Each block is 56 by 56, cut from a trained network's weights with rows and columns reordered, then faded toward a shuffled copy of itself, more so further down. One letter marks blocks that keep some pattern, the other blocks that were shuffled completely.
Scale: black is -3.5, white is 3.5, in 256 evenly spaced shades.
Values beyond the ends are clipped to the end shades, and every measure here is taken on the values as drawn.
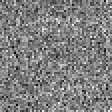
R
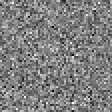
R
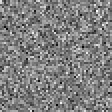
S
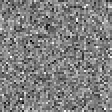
R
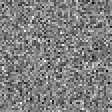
R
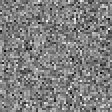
R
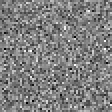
R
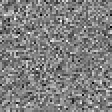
R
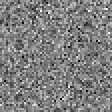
R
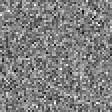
S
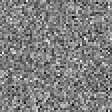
R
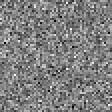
S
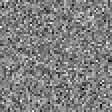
S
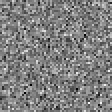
R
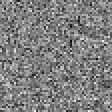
S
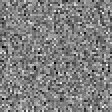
S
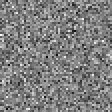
R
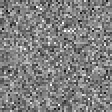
R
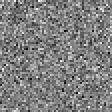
R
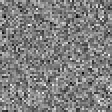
R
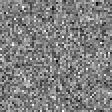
S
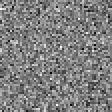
R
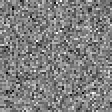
S
